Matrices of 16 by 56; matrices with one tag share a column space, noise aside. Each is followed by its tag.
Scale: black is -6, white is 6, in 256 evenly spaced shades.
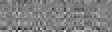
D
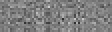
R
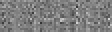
R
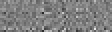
D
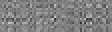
R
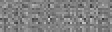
R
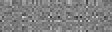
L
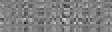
R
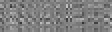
R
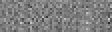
R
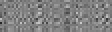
R
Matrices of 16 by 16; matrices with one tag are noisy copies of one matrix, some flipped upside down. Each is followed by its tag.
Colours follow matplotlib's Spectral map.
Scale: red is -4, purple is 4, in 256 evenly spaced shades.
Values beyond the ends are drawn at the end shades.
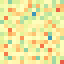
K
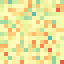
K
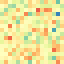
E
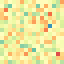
K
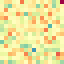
K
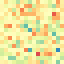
E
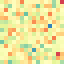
K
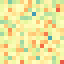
K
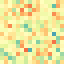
E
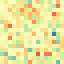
E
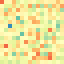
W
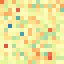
W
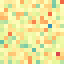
K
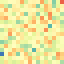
K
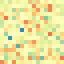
W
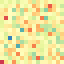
W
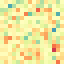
E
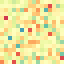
W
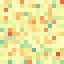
K
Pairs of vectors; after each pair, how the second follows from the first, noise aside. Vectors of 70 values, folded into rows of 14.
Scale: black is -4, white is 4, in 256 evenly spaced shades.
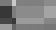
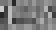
sign-scrambled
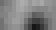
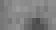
shrunk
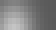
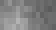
shrunk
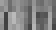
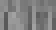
shrunk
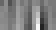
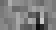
sign-scrambled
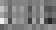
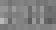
shrunk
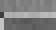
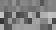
sign-scrambled
